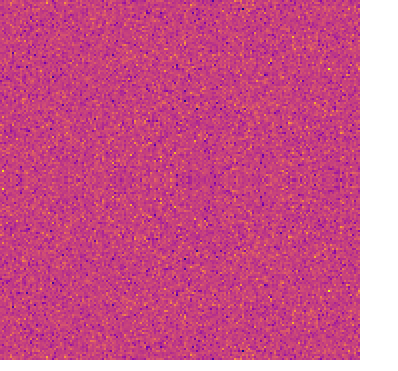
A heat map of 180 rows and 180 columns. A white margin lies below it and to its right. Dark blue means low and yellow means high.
The distribution is heavy-tailed on both sides. No single row or column stands out from its neighbours. There is no seam. It is mirror symmetric from top to bottom. Overall the values sit about 50% of the way up the scale.
